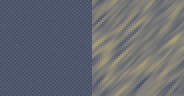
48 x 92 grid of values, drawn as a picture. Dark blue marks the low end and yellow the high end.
It is made of 1 by 2 panels. Panel 1,1: low, checkered, faint in contrast. Panel 1,2: middling, slanting up to the right.
